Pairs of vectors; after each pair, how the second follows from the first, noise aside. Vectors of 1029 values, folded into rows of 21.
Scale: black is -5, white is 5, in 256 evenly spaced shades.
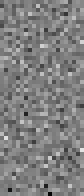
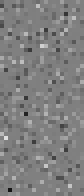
partly zeroed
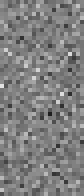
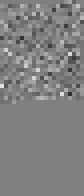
partly zeroed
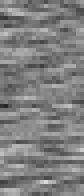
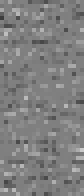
partly zeroed
